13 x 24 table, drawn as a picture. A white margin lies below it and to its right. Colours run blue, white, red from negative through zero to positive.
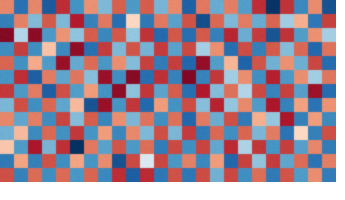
Average level on the scale: 50%. Grain: checkered. Slope: none. Odd rows or columns: none. Seam: none. Histogram: two levels.
